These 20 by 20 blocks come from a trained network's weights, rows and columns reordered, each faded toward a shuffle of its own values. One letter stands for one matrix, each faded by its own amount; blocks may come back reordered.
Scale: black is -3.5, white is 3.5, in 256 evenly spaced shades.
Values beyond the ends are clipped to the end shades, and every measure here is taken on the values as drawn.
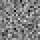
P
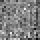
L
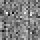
L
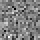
P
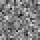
P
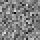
P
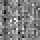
L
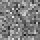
P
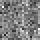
L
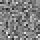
P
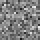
P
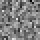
P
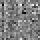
L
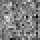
L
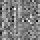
L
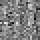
L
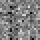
L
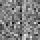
L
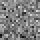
P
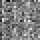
L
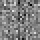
L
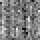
L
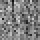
L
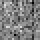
L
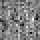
L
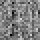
L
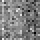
L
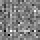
L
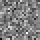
P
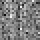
L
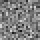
P
